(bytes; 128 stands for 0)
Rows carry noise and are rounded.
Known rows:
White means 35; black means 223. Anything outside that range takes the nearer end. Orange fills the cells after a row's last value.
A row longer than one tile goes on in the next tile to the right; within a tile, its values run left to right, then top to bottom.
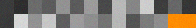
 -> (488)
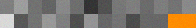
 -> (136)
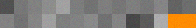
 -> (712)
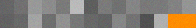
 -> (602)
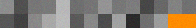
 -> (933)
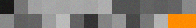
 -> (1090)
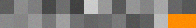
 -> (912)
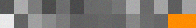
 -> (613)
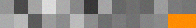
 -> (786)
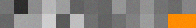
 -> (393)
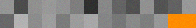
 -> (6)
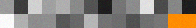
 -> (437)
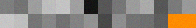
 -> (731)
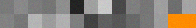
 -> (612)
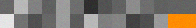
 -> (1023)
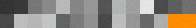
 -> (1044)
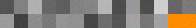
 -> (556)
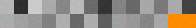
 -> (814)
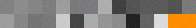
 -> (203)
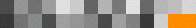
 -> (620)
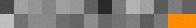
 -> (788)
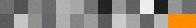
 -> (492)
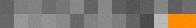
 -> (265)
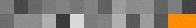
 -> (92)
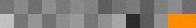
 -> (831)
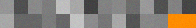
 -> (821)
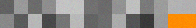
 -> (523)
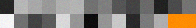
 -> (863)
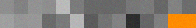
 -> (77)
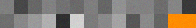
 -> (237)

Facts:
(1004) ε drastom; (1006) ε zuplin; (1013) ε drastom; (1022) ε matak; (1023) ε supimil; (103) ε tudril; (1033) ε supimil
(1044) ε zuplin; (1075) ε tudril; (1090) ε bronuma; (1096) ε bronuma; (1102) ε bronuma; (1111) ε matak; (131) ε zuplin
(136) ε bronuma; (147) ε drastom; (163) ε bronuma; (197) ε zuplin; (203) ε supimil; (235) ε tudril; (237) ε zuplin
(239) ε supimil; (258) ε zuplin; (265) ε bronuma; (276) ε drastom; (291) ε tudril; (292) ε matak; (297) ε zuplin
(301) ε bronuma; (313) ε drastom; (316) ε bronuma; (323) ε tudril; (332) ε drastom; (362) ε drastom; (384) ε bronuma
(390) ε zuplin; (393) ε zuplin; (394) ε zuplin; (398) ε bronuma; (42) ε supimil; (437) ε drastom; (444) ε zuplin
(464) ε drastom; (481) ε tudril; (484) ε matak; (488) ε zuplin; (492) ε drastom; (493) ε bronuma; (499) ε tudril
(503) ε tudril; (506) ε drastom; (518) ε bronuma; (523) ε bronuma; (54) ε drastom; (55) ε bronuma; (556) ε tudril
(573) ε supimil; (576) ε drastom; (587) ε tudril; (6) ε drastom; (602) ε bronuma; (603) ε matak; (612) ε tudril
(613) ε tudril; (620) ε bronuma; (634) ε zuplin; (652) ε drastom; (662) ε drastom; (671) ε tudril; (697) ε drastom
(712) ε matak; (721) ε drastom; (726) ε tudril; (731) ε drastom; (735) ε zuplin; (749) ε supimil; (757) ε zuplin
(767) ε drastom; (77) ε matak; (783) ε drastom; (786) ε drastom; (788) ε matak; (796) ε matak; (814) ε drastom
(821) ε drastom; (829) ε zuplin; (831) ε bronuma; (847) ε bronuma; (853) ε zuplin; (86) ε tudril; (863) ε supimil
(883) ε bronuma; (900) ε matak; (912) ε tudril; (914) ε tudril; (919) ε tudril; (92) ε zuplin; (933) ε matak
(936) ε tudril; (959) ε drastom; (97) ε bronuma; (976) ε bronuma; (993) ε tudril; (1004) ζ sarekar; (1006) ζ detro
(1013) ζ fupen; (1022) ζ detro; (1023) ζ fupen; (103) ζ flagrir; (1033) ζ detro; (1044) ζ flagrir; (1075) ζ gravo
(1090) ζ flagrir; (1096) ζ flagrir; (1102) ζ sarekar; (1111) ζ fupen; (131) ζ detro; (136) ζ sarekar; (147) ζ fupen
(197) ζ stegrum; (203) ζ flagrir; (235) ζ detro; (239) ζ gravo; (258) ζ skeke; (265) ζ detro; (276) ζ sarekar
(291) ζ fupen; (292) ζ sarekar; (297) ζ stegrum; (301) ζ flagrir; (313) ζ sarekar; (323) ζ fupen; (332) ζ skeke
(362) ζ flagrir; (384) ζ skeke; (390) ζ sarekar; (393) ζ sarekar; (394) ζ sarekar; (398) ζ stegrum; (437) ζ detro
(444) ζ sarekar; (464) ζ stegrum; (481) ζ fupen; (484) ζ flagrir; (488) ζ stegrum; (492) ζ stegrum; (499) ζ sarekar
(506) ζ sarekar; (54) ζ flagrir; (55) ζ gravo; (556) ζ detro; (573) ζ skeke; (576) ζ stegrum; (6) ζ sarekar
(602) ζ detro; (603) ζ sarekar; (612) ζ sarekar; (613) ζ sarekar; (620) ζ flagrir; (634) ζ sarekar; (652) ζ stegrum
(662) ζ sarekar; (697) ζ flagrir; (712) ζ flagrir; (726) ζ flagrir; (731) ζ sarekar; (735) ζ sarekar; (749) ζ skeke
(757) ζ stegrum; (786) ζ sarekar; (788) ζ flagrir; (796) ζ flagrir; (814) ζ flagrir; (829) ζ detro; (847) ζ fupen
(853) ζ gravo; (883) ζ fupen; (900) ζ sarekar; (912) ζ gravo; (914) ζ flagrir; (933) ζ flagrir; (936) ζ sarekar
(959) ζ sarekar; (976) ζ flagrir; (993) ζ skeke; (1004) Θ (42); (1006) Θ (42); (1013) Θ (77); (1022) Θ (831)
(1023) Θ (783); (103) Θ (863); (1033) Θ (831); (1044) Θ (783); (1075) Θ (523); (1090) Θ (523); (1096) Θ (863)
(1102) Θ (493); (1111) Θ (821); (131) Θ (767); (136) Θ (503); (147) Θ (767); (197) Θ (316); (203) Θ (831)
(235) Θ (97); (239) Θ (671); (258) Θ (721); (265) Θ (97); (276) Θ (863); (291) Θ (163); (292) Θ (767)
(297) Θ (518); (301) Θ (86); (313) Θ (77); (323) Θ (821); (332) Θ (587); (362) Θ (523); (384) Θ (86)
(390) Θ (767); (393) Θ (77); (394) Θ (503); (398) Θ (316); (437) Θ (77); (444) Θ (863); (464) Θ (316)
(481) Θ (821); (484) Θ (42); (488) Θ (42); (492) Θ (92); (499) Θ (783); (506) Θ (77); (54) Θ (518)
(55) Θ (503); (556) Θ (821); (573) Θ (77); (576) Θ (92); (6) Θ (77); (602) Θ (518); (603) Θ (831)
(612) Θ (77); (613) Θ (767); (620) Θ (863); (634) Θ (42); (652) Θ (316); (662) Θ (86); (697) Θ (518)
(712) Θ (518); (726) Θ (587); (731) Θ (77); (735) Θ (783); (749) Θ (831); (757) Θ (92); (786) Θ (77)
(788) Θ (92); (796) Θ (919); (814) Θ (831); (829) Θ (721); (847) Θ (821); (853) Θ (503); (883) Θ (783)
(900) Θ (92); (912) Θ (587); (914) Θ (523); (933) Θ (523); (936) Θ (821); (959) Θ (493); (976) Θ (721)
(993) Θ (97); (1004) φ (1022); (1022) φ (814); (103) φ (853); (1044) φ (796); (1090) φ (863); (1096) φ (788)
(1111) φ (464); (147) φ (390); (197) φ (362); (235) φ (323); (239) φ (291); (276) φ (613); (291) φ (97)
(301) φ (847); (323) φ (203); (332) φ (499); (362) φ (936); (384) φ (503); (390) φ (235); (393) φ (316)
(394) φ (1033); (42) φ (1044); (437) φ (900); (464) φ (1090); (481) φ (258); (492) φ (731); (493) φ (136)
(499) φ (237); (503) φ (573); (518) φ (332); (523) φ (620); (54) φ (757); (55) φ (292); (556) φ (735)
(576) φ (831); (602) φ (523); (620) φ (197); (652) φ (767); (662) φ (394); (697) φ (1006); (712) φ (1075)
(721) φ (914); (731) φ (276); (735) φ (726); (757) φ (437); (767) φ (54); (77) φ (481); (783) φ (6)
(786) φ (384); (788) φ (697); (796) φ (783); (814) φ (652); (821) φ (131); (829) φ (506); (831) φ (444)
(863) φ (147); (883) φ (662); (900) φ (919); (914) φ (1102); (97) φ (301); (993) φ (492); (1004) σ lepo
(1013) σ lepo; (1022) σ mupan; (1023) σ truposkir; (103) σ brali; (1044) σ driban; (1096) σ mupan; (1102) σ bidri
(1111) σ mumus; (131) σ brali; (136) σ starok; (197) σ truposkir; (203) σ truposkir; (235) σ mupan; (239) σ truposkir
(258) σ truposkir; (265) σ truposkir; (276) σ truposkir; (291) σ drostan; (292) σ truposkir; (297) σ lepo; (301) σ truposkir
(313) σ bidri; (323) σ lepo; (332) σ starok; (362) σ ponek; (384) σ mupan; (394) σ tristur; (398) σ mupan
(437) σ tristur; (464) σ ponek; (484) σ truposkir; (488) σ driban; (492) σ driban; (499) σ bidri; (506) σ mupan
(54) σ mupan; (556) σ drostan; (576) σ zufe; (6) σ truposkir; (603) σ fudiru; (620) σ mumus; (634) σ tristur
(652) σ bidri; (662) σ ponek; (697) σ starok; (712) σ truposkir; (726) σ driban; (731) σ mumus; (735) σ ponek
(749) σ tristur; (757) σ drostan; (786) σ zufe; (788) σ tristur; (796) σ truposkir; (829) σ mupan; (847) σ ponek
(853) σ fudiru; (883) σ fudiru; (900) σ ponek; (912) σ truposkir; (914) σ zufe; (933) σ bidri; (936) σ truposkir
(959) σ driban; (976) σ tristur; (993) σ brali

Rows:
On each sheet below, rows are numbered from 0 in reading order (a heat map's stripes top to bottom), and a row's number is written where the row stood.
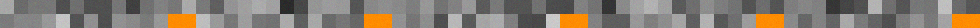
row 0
(603)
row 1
(1004)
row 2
(749)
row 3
(697)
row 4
(1075)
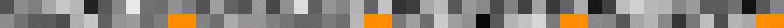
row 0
(362)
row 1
(936)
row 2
(390)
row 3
(147)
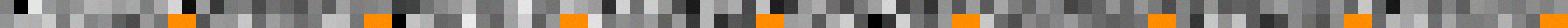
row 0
(757)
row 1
(444)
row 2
(197)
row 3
(652)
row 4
(235)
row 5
(847)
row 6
(499)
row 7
(735)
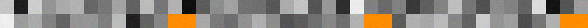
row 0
(767)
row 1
(914)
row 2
(959)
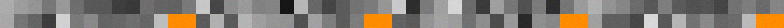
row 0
(573)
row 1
(506)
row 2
(313)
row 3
(1033)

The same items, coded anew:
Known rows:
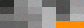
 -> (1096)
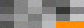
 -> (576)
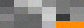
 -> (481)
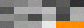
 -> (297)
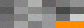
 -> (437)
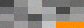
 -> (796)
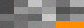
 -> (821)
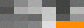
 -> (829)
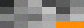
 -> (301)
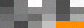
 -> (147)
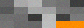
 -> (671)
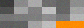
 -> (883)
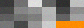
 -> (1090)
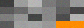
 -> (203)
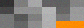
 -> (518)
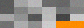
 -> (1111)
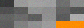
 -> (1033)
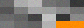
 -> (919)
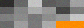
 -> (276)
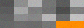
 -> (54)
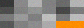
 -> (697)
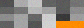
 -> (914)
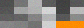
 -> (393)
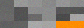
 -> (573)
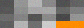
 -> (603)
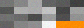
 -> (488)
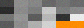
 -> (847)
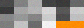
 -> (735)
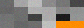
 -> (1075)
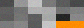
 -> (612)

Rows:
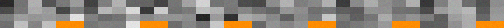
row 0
(731)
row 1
(1044)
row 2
(912)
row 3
(239)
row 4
(42)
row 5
(602)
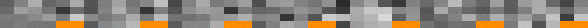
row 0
(652)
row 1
(332)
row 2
(492)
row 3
(1023)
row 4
(620)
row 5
(767)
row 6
(900)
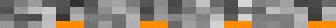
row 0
(131)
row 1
(1022)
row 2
(464)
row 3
(757)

